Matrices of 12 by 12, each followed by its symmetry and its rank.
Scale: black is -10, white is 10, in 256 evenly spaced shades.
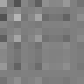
symmetric, rank one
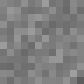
symmetric, full rank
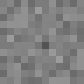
symmetric, full rank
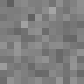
neither, full rank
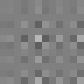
symmetric, rank one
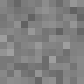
neither, full rank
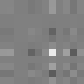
symmetric, rank one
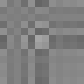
symmetric, rank one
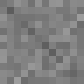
symmetric, full rank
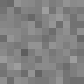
neither, full rank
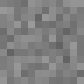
neither, full rank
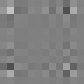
symmetric, rank one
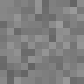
neither, full rank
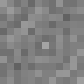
symmetric, full rank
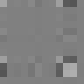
symmetric, rank one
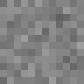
neither, full rank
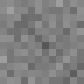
symmetric, full rank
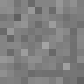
symmetric, full rank
